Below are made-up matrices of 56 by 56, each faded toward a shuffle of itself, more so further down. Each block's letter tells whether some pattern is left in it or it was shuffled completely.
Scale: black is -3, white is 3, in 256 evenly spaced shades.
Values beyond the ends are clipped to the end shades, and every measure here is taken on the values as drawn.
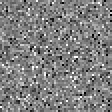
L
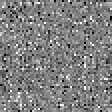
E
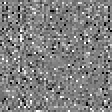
E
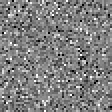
L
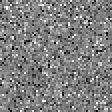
L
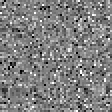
E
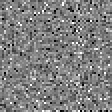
E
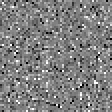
E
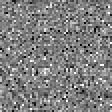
E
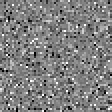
E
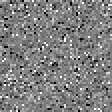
E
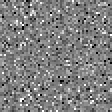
E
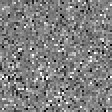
E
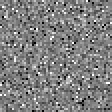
L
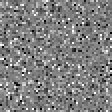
E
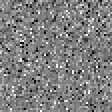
E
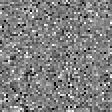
E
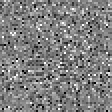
E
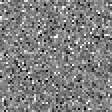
L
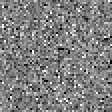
L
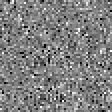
E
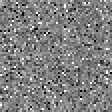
L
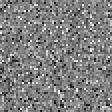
L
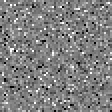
L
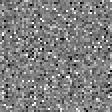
E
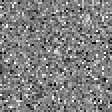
L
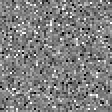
L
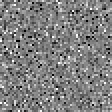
L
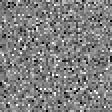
E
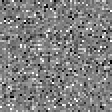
E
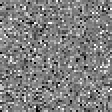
E
